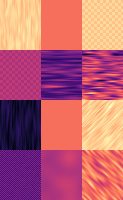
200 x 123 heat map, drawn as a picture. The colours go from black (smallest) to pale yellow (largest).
The table splits into 4 rows of 3 panels. Panel 1,1: very high, streaked downward, faint in contrast. Panel 1,2: high, flat. Panel 1,3: very high, checkered, faint in contrast. Panel 2,1: middling, checkered, faint in contrast. Panel 2,2: low, streaked across. Panel 2,3: middling, streaked across, strong in contrast. Panel 3,1: very low, streaked downward, faint in contrast. Panel 3,2: high, flat. Panel 3,3: very high, slanting up to the right, faint in contrast. Panel 4,1: low, checkered. Panel 4,2: middling, smooth, faint in contrast. Panel 4,3: high, slanting down to the right.
